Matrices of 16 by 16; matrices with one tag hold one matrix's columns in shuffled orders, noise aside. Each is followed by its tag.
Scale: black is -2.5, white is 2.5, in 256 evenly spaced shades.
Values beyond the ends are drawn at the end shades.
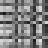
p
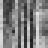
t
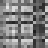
p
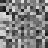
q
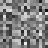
q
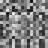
q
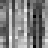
t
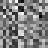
q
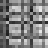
p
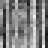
t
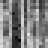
t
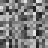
q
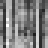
t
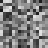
q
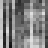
t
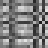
p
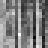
t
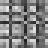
p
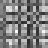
p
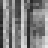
t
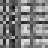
p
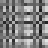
p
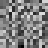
q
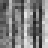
t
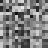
q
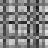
p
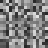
q
